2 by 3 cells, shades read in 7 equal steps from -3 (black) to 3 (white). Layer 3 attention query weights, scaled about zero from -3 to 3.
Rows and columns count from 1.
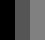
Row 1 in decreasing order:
0 -1 -3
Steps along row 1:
up up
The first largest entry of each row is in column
3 3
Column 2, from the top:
-1 -1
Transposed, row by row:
-3 -3 / -1 -1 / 0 0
